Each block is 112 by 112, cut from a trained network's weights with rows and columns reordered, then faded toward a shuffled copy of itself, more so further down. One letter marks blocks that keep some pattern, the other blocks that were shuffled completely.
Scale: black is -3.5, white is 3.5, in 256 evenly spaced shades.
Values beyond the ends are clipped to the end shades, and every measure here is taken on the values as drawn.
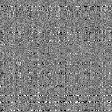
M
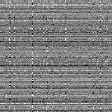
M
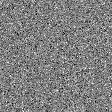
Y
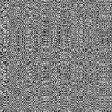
M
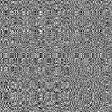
M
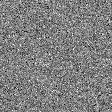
Y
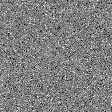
Y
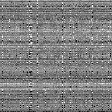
M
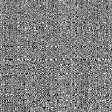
M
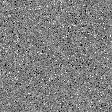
Y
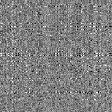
M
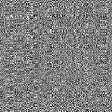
M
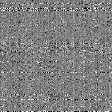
M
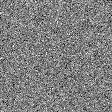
Y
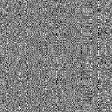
M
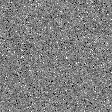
Y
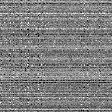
M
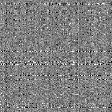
M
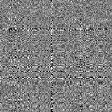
M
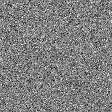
Y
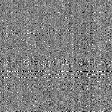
M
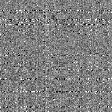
M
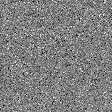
Y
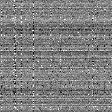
M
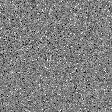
Y
